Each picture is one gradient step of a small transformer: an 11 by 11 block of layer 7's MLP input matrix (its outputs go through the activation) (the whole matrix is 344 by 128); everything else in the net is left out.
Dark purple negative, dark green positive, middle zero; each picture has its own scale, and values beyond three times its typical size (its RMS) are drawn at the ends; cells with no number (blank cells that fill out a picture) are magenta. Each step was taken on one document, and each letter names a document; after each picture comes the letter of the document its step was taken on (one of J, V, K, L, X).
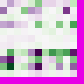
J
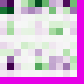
J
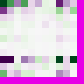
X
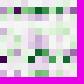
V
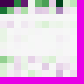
X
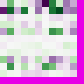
J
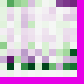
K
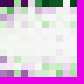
X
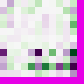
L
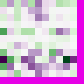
V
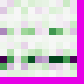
K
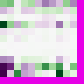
X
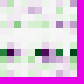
L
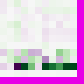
K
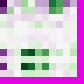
J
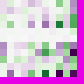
L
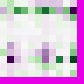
L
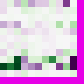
K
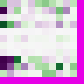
X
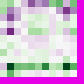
J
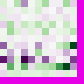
K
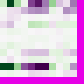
J
